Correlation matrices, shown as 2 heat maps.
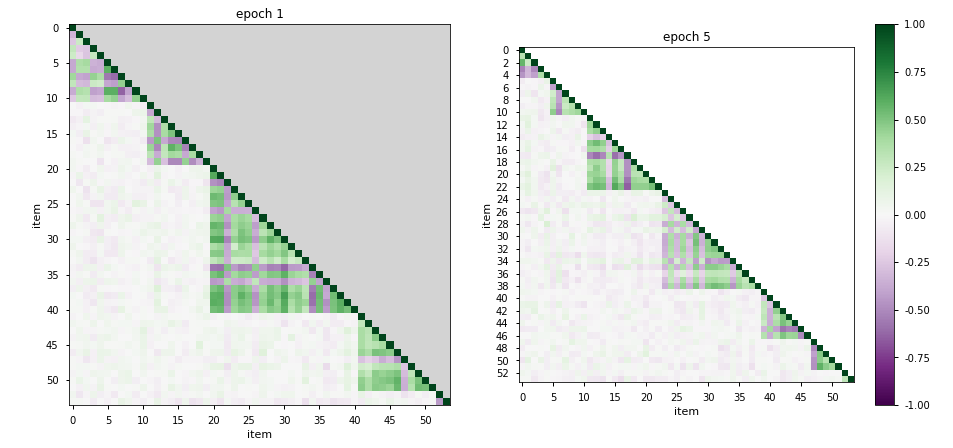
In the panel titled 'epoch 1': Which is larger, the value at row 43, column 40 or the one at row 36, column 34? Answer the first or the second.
the second
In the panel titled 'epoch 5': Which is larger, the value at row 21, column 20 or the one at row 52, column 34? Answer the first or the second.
the first
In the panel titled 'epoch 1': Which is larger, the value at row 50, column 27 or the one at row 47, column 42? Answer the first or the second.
the first
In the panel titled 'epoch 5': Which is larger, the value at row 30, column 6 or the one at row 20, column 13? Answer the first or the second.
the second
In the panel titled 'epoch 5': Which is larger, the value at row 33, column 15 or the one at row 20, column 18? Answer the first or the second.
the second
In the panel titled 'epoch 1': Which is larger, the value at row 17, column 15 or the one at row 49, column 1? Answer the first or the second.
the first
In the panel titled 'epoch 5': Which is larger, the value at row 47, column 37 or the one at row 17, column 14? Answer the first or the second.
the second
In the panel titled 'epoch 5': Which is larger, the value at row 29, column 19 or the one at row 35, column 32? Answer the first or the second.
the second
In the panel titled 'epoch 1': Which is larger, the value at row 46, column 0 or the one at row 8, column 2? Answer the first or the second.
the first
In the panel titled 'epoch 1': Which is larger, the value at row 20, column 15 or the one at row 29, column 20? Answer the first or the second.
the second
